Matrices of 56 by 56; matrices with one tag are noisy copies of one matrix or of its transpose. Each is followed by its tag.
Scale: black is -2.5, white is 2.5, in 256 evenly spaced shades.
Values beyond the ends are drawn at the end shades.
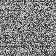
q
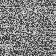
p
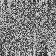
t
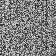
q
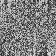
t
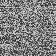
p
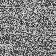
p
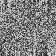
t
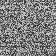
q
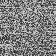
p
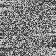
t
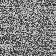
p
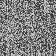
p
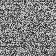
q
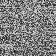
p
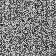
q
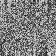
t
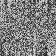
t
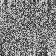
t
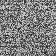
q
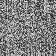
p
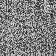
p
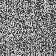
p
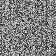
q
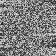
t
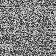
p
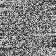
t
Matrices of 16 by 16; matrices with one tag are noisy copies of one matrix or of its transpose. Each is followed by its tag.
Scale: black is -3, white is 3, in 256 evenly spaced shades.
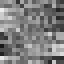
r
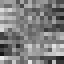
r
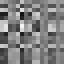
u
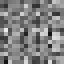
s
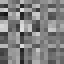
u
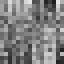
r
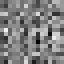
s
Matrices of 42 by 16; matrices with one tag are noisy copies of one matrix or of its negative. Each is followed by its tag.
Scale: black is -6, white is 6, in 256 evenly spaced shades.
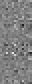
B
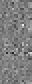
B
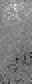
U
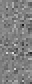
B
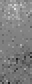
U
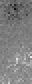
U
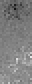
U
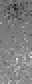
U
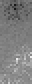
U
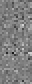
B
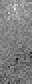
U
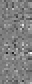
B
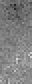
U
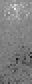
U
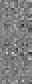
B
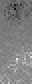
U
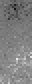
U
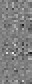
B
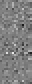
B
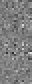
B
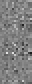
B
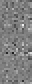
B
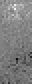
U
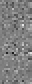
B
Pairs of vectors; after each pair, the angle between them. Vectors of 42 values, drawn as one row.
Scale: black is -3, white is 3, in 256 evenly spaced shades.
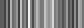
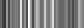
nearly parallel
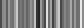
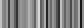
nearly opposite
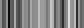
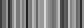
partly aligned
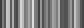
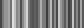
orthogonal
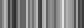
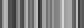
nearly parallel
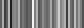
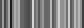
nearly parallel
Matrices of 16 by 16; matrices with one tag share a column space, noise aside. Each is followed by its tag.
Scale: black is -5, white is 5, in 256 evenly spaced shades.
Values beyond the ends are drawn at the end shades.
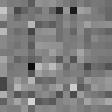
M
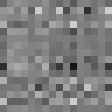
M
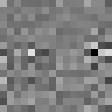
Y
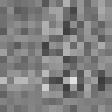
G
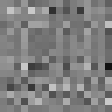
M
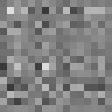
M
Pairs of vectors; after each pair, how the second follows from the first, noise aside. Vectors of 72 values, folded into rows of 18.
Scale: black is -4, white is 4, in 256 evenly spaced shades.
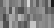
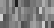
shuffled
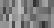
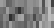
wrapped around
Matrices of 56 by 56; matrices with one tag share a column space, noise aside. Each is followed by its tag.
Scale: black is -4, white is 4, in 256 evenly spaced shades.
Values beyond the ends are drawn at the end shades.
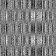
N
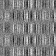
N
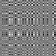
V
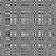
V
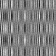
N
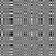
V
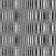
N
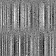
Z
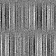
Z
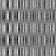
N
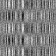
N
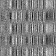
N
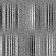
Z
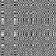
V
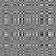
V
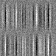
Z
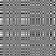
V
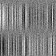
Z
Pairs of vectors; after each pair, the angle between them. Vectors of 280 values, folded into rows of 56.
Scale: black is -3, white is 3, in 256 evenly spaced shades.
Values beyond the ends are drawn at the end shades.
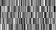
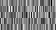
orthogonal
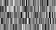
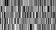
orthogonal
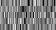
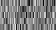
nearly parallel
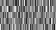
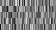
nearly opposite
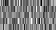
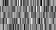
nearly parallel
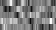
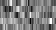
nearly parallel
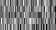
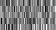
nearly opposite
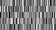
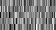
nearly parallel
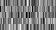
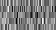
orthogonal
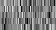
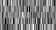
partly aligned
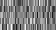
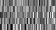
nearly opposite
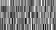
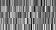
nearly opposite
